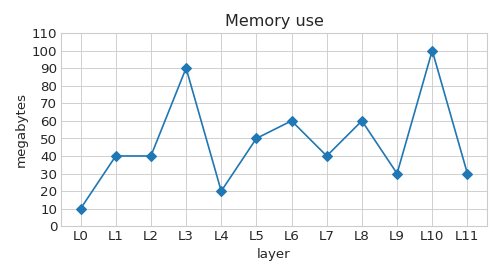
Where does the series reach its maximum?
L10
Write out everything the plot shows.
Title: Memory use
x-axis: layer, ticks L0 L1 L2 L3 L4 L5 L6 L7 L8 L9 L10 L11
y-axis: megabytes, ticks 0 10 20 30 40 50 60 70 80 90 100 110
Values:
10 40 40 90 20 50 60 40 60 30 100 30
